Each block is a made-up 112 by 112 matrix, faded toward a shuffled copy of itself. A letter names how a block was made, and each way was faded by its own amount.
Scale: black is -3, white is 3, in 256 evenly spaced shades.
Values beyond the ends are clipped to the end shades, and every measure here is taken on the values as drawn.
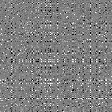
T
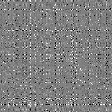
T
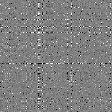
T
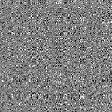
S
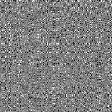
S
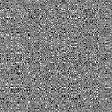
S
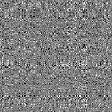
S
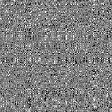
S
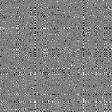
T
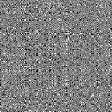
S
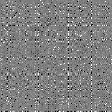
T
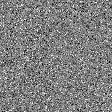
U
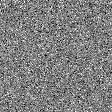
U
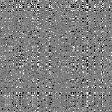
T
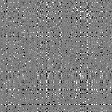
T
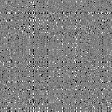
T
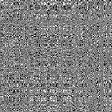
S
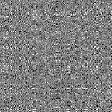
S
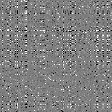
T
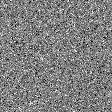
U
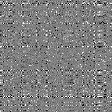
T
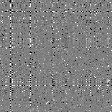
T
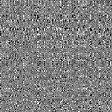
S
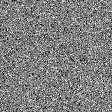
U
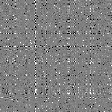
T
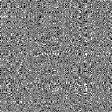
S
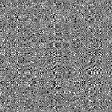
S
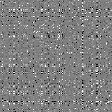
T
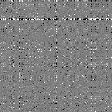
T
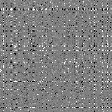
T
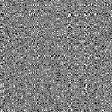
S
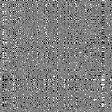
T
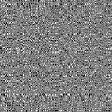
S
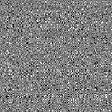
S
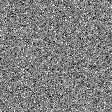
U
